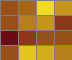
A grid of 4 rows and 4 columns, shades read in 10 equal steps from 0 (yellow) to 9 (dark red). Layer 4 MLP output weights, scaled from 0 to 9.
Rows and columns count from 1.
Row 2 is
6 4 3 7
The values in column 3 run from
0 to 6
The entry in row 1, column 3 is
0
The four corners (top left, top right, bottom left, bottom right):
6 3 6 4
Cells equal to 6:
5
